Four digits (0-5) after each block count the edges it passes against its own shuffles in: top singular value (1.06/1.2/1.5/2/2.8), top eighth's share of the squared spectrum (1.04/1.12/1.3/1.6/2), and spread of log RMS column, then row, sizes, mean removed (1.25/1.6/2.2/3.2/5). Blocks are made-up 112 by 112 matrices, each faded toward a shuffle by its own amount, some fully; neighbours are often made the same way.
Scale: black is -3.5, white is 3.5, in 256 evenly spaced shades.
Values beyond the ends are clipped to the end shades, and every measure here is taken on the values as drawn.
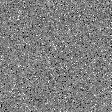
0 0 1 0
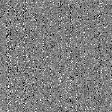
2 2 3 0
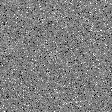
0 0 0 0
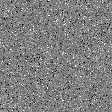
1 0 0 0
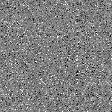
4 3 2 1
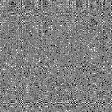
5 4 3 3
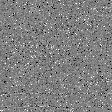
3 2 0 1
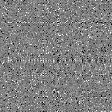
4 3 2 2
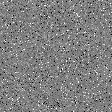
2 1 0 0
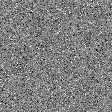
0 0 0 0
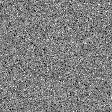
0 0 0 0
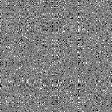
5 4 3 2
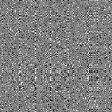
5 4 3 2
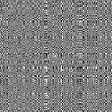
5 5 4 4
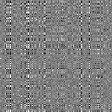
5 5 4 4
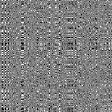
5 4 4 3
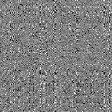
5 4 3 2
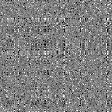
5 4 3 2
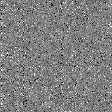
4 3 2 1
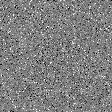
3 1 0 0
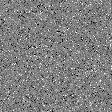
0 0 0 0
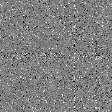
2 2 2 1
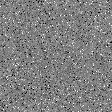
0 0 0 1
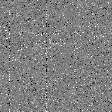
2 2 2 1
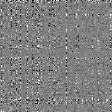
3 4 4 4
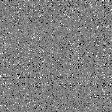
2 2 2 2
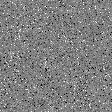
0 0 0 0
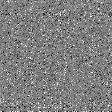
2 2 2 2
